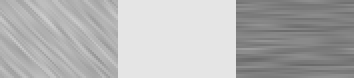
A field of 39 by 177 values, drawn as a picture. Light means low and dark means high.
It is made of 1 by 3 panels. Panel 1,1: low, slanting down to the right, faint in contrast. Panel 1,2: very low, flat. Panel 1,3: middling, streaked across, faint in contrast.
